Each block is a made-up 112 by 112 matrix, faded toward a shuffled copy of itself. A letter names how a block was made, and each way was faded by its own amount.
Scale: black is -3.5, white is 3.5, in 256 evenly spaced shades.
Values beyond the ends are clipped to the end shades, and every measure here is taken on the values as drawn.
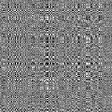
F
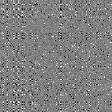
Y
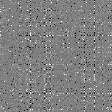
Y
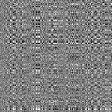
F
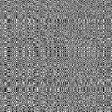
F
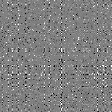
Y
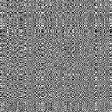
F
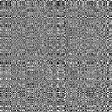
F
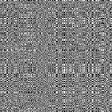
F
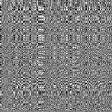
F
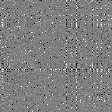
Y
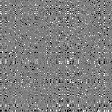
Y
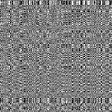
F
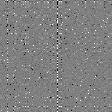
Y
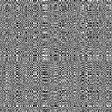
F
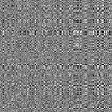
F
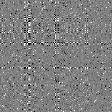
Y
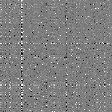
Y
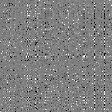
Y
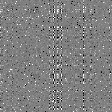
Y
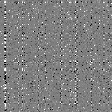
Y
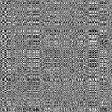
F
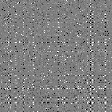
Y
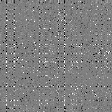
Y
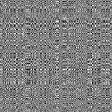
F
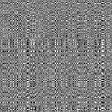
F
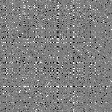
Y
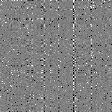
Y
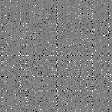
Y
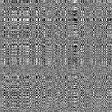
F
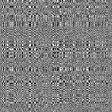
F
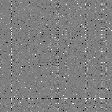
Y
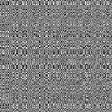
F
